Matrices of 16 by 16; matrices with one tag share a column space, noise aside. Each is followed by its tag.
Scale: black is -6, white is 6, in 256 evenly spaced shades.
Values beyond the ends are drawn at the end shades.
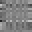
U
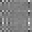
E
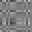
E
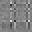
U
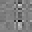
U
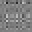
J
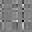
U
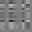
U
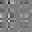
J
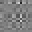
J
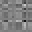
U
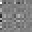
J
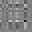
U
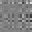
J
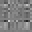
U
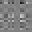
J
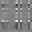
U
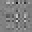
J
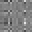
E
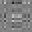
J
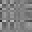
U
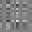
U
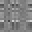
U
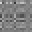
J
